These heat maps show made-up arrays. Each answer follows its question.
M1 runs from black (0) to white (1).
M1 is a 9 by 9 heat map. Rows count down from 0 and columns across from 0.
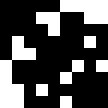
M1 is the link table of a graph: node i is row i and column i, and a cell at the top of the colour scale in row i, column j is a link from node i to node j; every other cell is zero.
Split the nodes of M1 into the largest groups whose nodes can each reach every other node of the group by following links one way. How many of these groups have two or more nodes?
1
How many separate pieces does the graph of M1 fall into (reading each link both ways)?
1
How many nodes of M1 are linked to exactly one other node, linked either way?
1
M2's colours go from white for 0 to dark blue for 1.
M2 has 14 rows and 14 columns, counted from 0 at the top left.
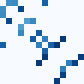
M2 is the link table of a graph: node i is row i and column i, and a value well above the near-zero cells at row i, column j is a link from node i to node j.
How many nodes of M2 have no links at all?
0
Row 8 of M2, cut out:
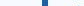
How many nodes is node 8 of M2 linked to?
1
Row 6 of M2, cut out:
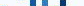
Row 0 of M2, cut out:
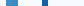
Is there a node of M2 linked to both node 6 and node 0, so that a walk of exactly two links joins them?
yes
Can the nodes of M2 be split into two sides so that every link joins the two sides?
yes
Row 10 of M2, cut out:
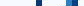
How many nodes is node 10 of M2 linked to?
3
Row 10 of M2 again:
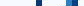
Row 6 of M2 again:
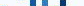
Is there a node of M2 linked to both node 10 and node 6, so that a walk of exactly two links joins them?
no
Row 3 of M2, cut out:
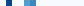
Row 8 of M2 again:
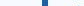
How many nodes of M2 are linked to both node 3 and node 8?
0
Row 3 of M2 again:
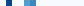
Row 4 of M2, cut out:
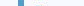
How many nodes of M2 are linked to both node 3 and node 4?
0
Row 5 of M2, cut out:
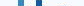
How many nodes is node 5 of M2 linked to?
2
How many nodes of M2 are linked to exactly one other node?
6
